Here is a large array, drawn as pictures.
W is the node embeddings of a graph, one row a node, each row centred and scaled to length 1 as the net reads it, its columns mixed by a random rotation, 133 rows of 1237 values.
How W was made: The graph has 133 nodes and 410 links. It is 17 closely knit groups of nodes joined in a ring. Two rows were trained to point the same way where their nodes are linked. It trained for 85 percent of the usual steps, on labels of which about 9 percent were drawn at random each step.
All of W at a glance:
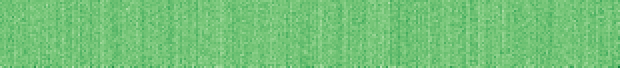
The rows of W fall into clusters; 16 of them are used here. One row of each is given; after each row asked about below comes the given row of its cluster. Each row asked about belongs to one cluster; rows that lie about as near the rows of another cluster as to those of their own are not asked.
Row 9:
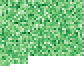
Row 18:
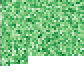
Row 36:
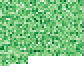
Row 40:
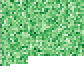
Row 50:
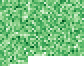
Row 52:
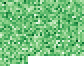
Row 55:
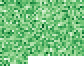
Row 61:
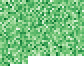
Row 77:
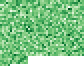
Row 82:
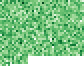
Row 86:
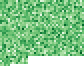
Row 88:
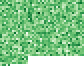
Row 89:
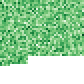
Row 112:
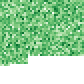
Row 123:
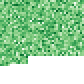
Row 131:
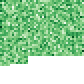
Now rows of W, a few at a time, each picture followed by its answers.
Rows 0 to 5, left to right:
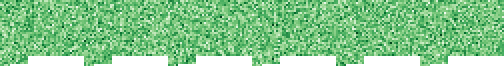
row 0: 77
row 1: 89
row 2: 18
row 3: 40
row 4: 61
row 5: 36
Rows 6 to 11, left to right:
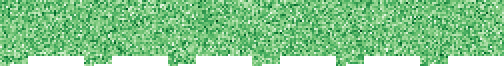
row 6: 86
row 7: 131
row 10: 55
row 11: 123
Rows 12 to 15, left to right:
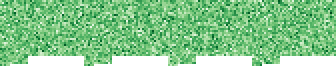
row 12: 55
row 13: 9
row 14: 112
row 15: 61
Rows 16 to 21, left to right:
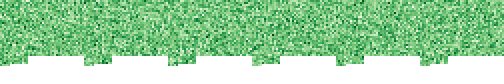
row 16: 18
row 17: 18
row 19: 36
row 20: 123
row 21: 52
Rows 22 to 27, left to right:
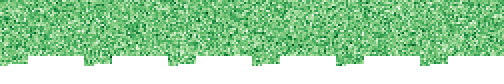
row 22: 112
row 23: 123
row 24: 88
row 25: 55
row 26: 88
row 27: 52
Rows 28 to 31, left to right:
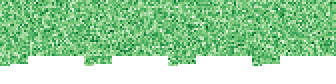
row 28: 40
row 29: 131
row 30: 82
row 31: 88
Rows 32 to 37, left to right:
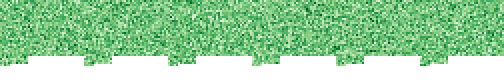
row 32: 86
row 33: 9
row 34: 82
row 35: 112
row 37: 9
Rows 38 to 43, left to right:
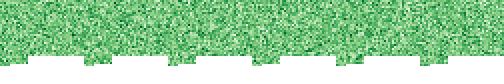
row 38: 123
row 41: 89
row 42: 40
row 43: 123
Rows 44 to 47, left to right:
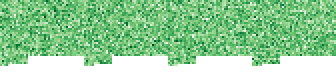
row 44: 112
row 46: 131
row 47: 82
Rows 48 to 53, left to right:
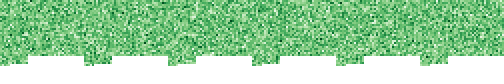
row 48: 112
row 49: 88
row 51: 77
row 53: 86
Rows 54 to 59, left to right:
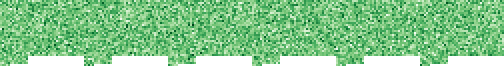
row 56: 40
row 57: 9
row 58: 52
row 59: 61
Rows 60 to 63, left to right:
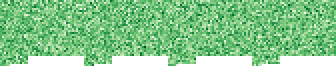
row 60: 131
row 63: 112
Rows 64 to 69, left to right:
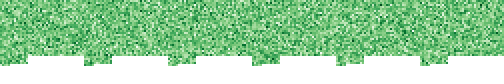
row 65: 123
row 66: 86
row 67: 89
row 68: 9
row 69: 40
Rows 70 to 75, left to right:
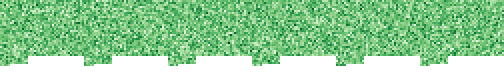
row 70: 86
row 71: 18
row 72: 88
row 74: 40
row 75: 52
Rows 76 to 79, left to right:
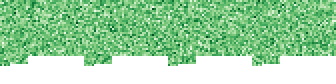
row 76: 55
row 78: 18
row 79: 82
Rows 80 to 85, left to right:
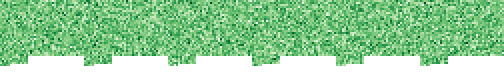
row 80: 123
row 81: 18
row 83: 88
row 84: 50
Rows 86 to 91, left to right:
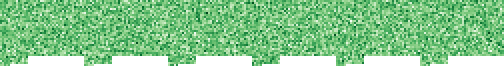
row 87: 36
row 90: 123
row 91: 9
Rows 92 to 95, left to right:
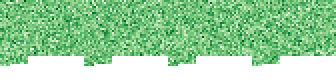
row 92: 52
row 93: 61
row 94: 123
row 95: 89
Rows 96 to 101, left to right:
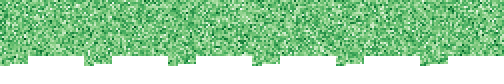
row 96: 131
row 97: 50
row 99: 9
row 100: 9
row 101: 88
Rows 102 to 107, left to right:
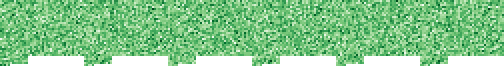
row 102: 55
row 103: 77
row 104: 9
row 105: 77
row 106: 50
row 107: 77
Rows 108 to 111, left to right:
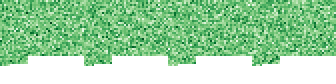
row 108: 89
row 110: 52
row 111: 77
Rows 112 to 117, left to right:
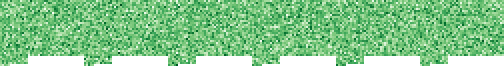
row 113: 86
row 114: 61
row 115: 52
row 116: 61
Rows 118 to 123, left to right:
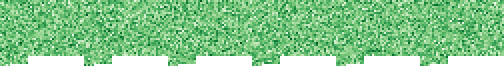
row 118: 82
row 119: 55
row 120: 89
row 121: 55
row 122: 36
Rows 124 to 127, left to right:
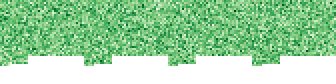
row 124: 112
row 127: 89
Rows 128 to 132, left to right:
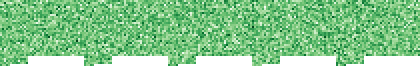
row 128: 52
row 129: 52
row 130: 40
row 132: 61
